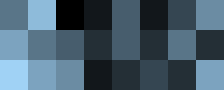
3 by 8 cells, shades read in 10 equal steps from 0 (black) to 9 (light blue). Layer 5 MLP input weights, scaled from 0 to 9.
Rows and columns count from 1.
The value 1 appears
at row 1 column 4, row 1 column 6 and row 3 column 4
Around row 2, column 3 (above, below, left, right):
0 6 5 2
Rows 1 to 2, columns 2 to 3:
8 0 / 5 4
